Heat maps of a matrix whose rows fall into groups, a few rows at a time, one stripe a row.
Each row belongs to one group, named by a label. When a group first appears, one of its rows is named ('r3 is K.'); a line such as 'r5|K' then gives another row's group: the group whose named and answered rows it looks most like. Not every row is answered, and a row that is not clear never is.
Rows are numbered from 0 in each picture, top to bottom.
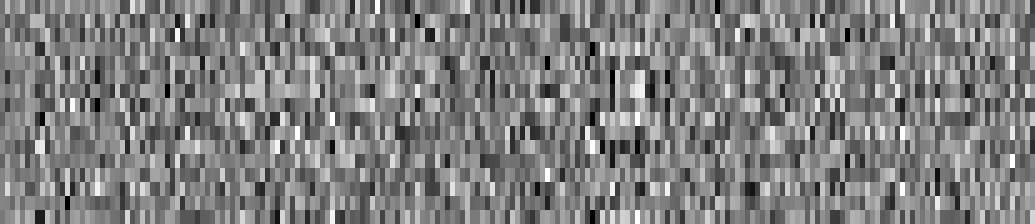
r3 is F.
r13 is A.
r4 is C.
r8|F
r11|C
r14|C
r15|F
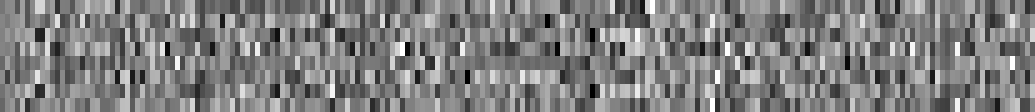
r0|A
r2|F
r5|A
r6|F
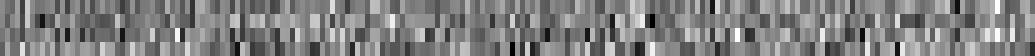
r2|C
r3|A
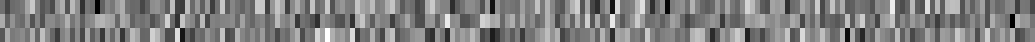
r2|C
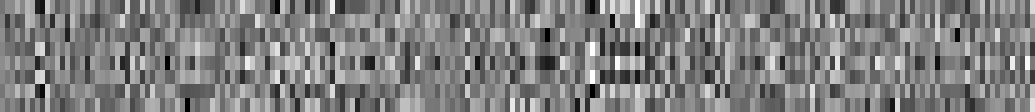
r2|C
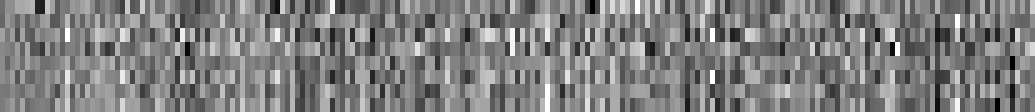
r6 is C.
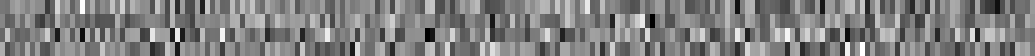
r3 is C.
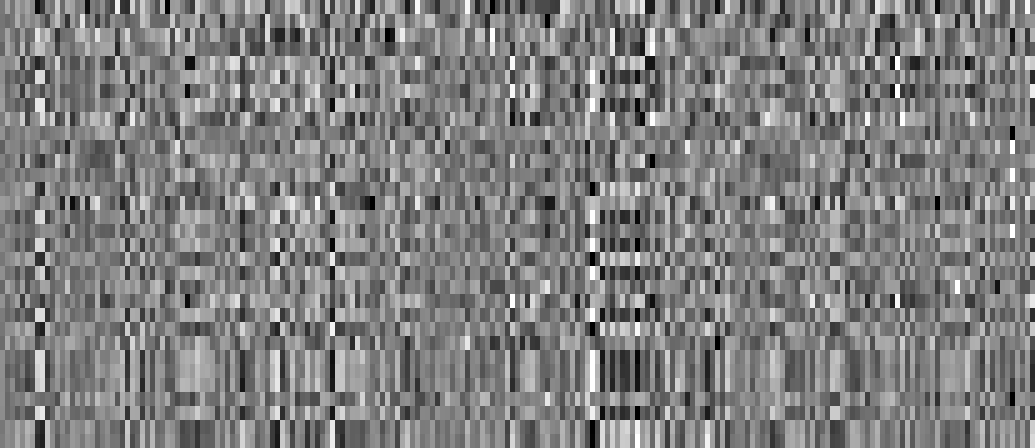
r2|A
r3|A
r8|A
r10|C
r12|C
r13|F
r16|C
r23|F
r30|F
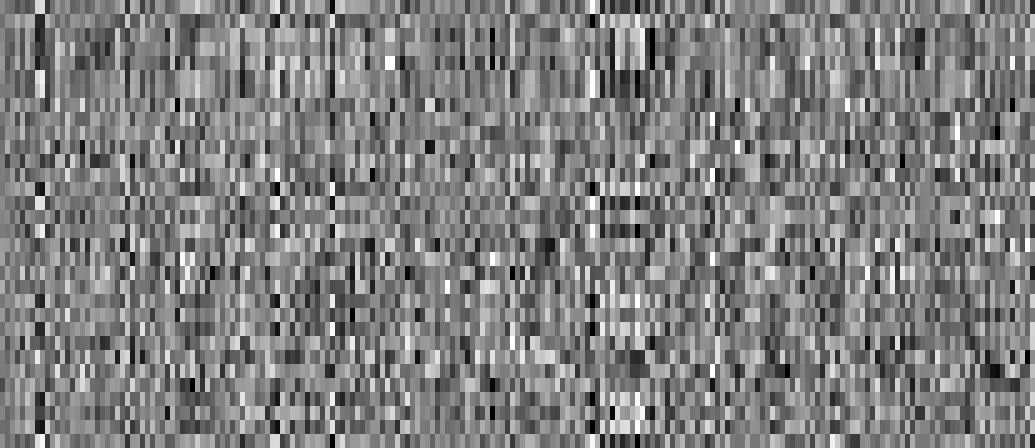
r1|F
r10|C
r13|F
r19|A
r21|F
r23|F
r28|F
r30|F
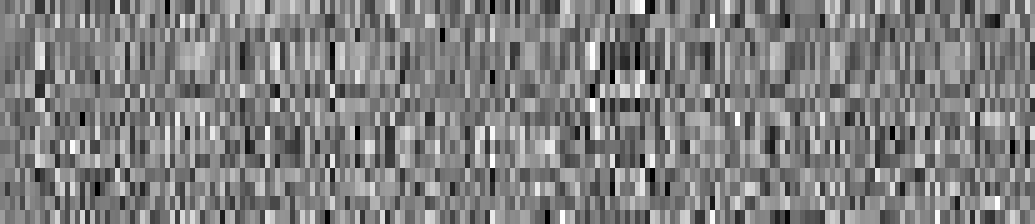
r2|A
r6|F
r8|C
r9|A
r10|A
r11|A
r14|C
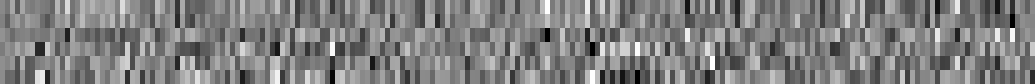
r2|C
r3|F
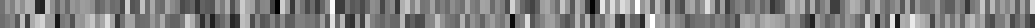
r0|F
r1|A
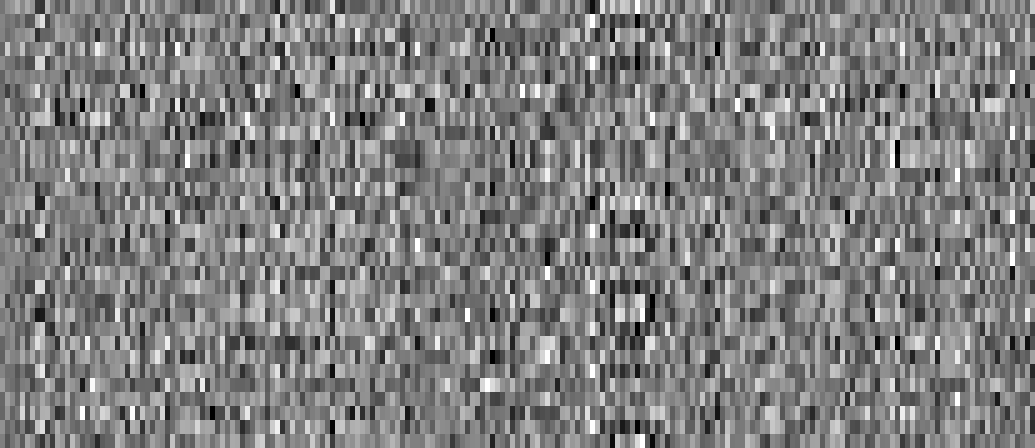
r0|F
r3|A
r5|C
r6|A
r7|C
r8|A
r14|F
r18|C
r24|A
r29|A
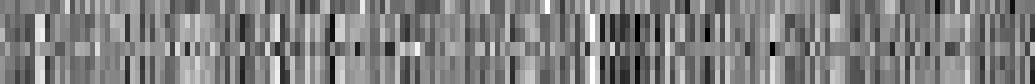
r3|A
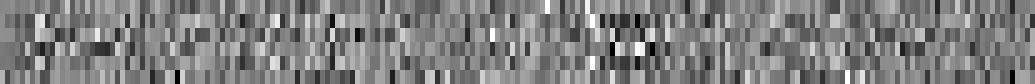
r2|A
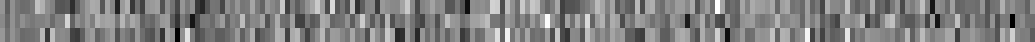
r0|A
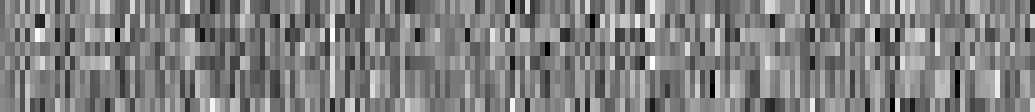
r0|A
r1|F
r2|A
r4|A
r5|C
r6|C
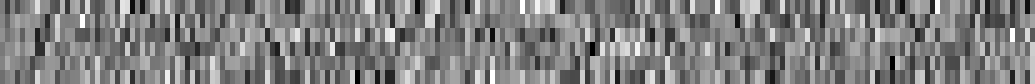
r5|A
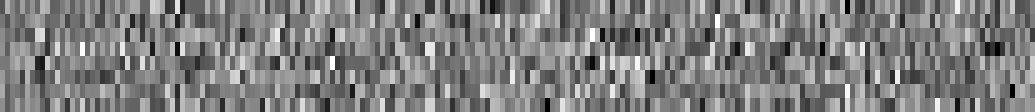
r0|C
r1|A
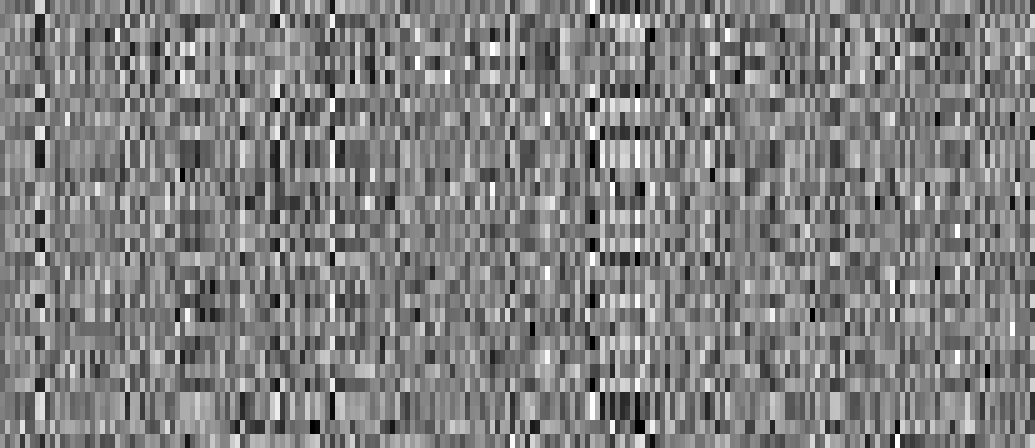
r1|F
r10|F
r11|F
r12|C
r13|A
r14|A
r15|F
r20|A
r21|F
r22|A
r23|C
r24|F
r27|F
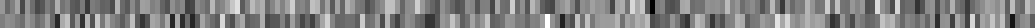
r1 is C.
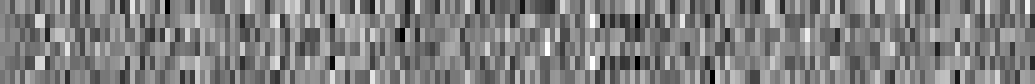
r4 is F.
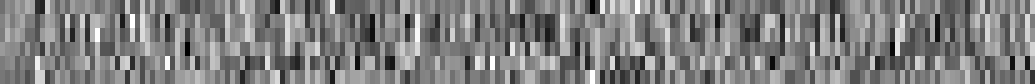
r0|F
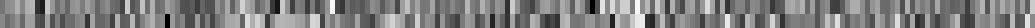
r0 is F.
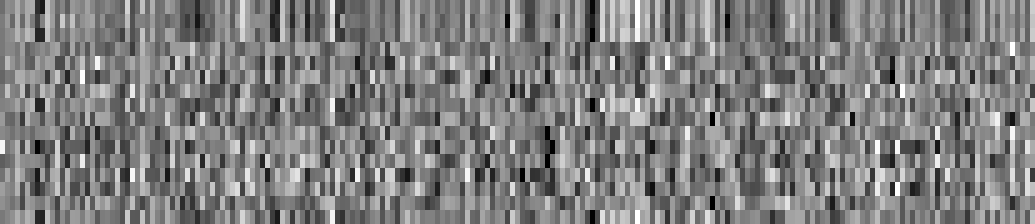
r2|F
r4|A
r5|C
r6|A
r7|F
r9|C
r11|C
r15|F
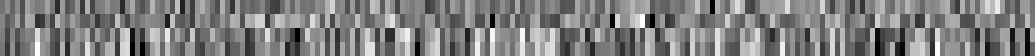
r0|C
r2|A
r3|A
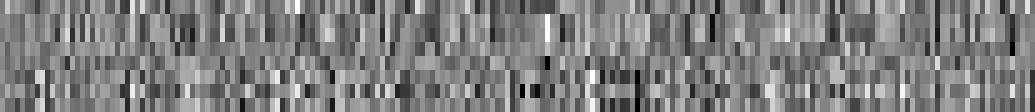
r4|C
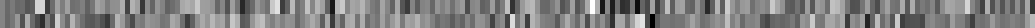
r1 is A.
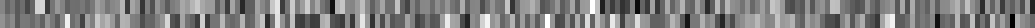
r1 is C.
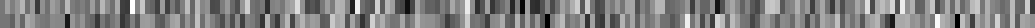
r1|C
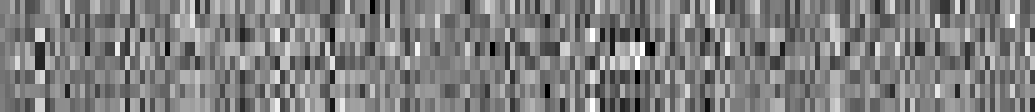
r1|C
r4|F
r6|C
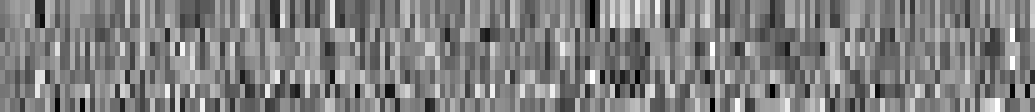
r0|F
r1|F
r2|C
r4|C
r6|A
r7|C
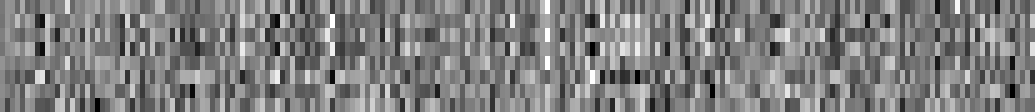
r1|F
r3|F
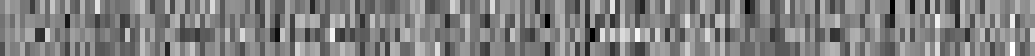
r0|A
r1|C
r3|C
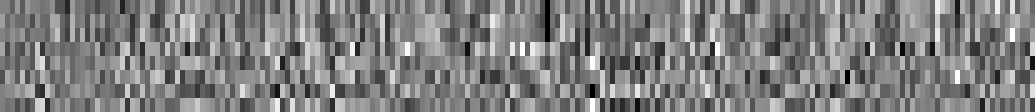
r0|C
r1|C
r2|C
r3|A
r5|C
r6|F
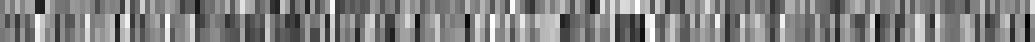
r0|F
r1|A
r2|A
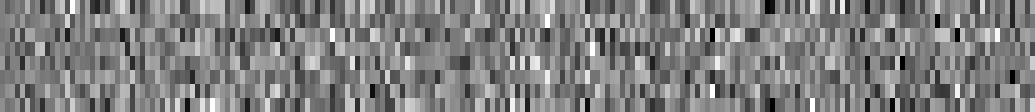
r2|C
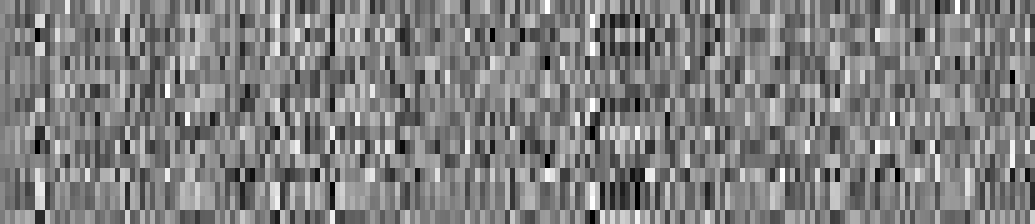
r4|C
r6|A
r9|F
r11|C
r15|F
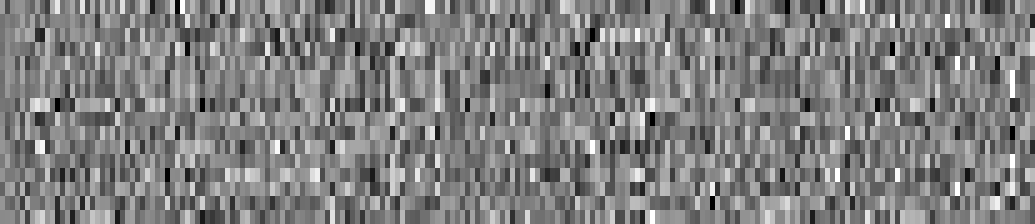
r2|F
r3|A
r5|C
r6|C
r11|C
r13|C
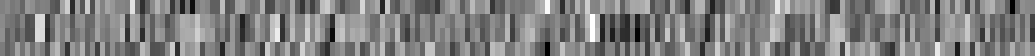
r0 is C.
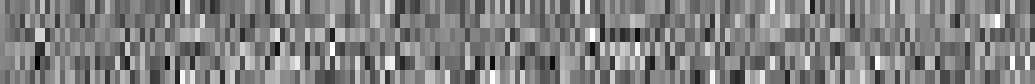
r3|F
